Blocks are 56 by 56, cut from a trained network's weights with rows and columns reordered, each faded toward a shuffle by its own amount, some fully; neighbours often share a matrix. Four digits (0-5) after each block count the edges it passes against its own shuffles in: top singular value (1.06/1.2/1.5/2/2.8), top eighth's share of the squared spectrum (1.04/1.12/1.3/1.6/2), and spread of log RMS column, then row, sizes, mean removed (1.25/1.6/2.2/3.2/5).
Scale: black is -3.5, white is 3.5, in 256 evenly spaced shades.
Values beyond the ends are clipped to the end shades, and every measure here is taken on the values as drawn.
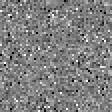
0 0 0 0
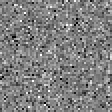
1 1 1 0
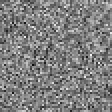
0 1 0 0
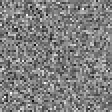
1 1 0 0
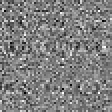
3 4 2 2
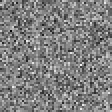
0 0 0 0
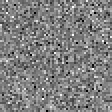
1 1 0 0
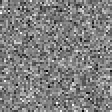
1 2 0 0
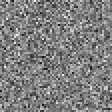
3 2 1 0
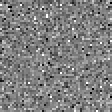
0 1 0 0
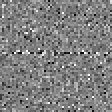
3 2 0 1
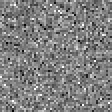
0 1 0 0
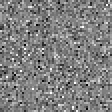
0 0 0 0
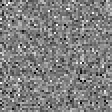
2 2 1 1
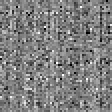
3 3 1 3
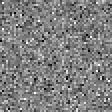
0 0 0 0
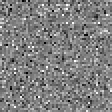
0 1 0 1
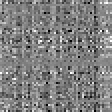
3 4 1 4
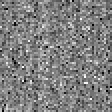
2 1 0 0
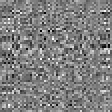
4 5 3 3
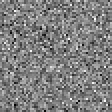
3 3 1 0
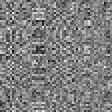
4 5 3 2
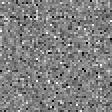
1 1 0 0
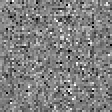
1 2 2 0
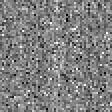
2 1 0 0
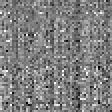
3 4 1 3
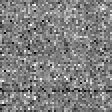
2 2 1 1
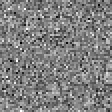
2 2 0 0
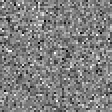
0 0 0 0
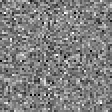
2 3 1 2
